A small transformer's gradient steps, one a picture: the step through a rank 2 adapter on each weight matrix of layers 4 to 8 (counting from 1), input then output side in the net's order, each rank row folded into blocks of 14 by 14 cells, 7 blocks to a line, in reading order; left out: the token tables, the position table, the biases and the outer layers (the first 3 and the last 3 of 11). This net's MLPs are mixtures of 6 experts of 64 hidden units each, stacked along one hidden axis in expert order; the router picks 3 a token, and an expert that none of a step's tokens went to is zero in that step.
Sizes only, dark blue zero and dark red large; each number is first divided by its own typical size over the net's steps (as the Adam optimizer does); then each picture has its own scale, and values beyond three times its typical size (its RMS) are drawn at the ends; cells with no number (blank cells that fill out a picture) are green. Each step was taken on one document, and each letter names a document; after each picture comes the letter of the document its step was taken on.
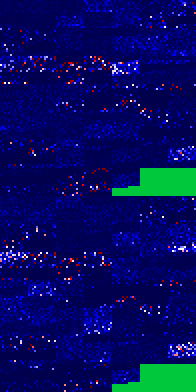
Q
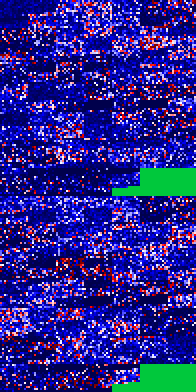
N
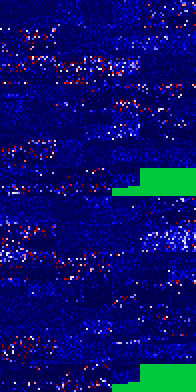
Q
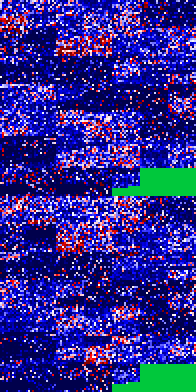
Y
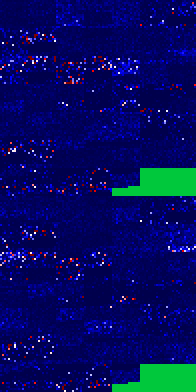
Q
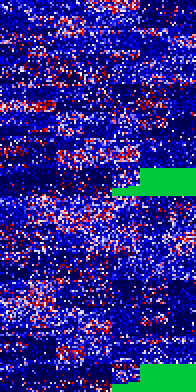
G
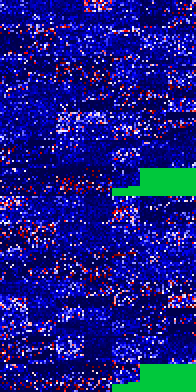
N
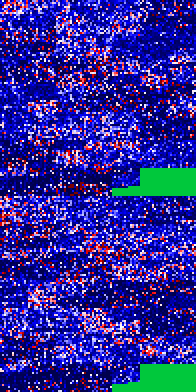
G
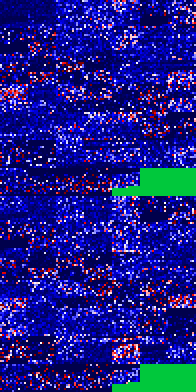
N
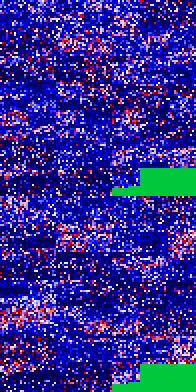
G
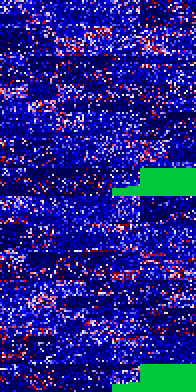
N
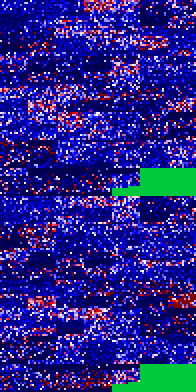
N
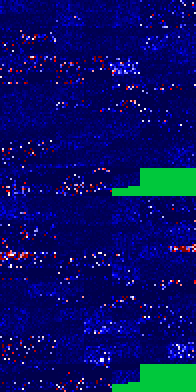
Q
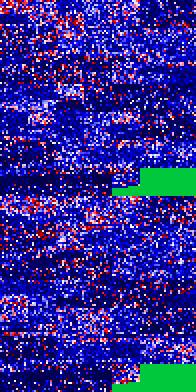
G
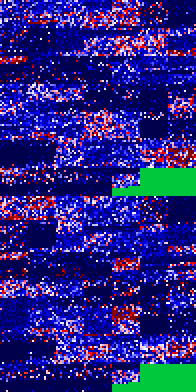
Y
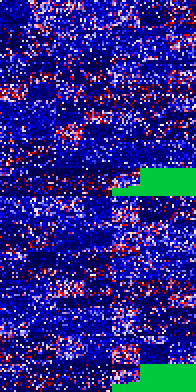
N
